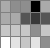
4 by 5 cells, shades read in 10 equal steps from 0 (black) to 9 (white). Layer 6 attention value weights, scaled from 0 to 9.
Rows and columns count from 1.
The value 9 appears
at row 4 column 1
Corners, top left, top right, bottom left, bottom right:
6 6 9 5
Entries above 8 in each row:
0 0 0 1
